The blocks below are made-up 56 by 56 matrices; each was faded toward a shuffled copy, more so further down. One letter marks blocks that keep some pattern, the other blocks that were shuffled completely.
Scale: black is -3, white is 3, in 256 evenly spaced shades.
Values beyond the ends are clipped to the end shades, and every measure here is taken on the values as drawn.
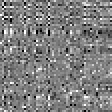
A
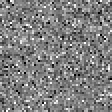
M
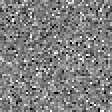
M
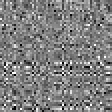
A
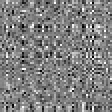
A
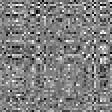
A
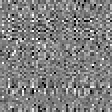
A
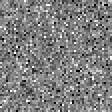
M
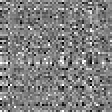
A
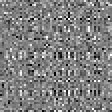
A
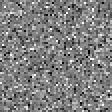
M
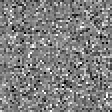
M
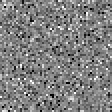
M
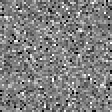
M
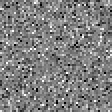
M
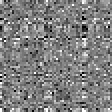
A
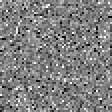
M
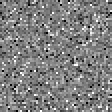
M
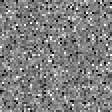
M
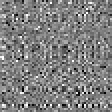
A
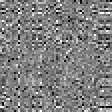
A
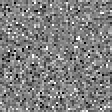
M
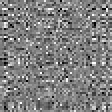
A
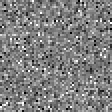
M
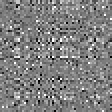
A
